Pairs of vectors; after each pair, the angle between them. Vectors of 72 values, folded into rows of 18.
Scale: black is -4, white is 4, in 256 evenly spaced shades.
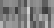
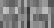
nearly opposite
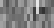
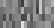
partly opposed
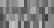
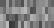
nearly opposite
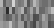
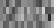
orthogonal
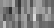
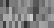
partly opposed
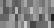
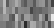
nearly opposite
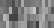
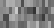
nearly opposite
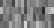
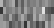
nearly opposite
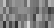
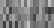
nearly parallel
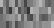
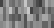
nearly opposite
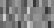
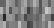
nearly opposite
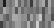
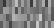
nearly parallel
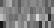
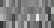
nearly parallel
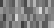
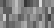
orthogonal
